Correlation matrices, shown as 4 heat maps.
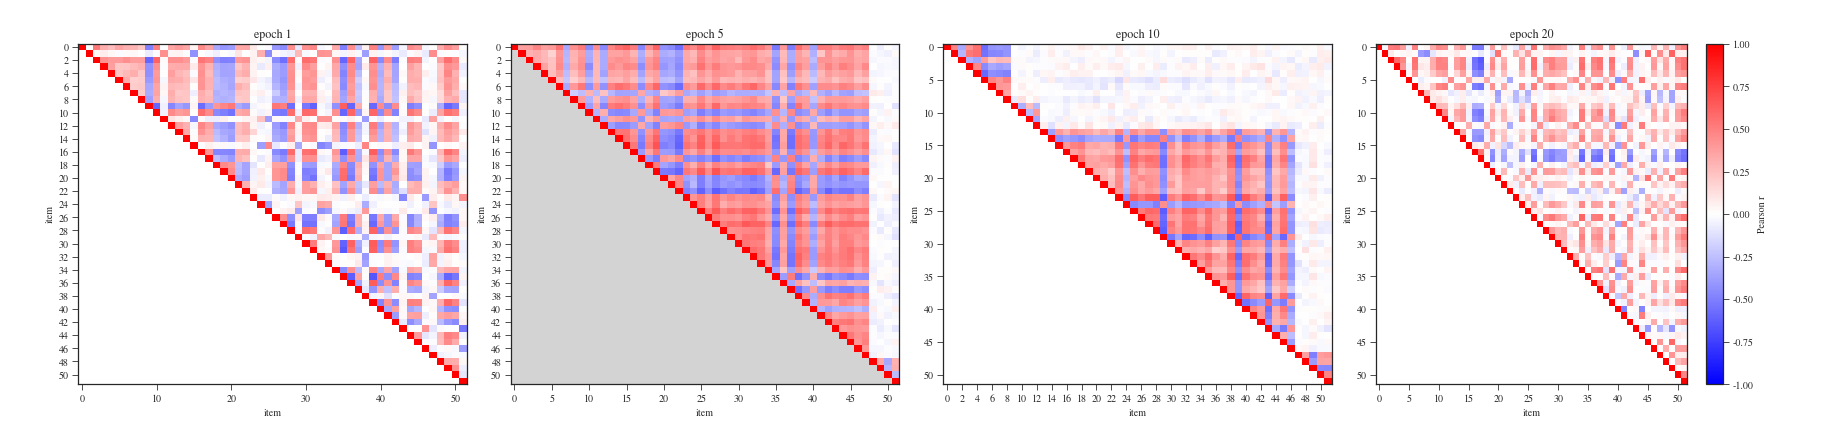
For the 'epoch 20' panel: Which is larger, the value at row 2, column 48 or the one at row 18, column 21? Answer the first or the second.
the first
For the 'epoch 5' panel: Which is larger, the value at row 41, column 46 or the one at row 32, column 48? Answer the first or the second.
the first
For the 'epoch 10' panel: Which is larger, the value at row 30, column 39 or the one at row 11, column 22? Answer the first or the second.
the second
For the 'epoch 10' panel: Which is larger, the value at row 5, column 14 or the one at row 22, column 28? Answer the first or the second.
the second
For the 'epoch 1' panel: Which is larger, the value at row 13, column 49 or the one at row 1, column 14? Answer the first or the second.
the first
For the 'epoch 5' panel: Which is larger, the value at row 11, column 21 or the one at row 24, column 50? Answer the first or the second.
the second
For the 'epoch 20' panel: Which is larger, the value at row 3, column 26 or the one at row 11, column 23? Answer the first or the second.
the first
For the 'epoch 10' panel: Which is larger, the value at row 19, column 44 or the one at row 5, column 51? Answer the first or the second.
the first
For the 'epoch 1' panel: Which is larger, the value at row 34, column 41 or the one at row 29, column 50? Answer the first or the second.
the first
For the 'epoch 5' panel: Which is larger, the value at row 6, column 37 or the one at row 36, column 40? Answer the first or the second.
the second
